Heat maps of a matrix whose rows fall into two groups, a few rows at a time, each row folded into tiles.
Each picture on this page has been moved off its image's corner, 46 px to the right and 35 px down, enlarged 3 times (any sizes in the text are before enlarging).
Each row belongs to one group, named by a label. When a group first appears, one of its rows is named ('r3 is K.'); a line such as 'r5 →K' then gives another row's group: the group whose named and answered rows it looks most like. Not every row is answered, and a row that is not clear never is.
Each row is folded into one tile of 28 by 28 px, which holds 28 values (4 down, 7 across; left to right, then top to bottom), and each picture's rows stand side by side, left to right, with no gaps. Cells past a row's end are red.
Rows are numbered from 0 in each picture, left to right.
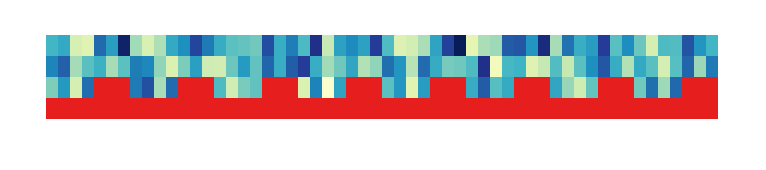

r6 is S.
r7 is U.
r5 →U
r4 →U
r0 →U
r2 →S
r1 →U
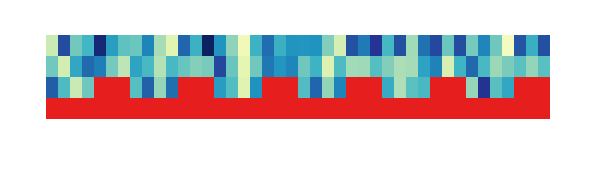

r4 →S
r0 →S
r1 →U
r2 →U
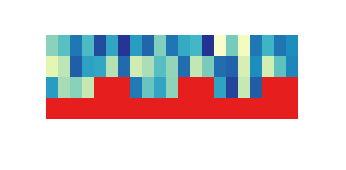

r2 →U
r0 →S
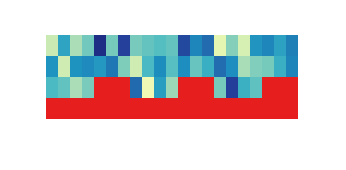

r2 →U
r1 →S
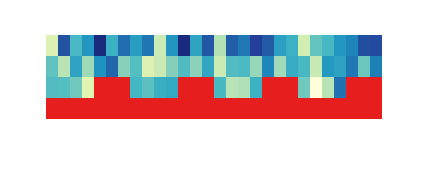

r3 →S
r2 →S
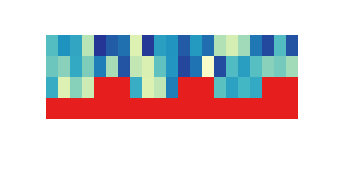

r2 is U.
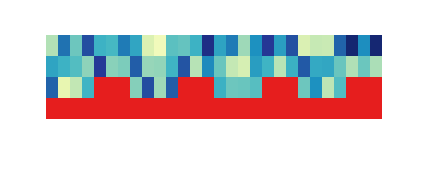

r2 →S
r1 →U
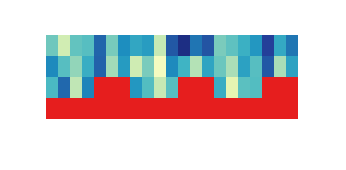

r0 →U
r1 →S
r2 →S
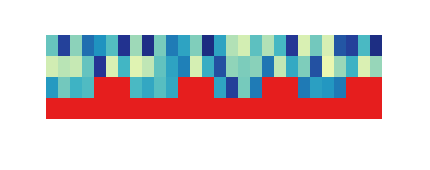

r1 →S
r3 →U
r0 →S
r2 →U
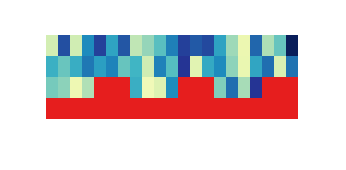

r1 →S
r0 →S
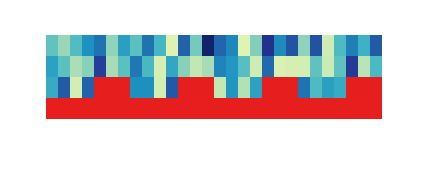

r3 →S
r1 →U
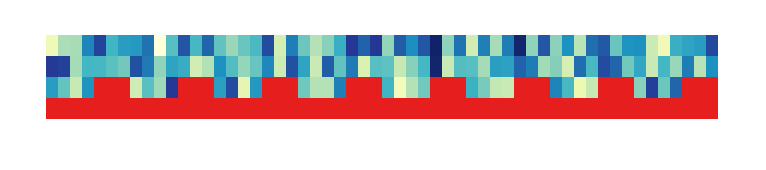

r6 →S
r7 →U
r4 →S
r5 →S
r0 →U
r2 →U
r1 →U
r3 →S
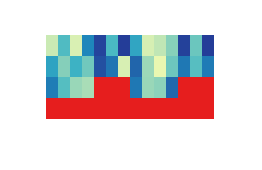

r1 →U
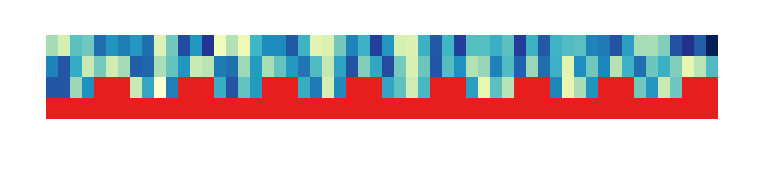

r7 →U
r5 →S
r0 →U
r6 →S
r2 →U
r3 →U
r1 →U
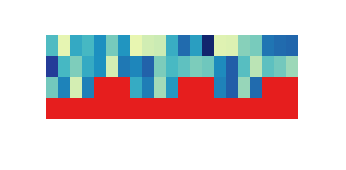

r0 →U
